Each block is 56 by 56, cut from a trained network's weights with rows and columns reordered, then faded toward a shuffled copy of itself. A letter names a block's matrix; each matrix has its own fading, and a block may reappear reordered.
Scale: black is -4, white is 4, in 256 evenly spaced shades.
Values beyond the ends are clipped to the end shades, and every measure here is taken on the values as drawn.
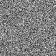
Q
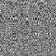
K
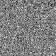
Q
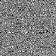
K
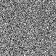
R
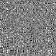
K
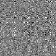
K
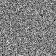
R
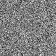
R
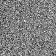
R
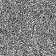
R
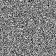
R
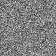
R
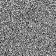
R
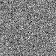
R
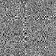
K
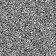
R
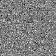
Q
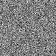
R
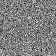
Q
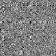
K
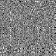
K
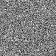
Q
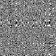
K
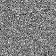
Q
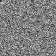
Q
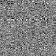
K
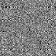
K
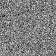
R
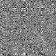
K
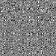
K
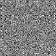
K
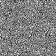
Q
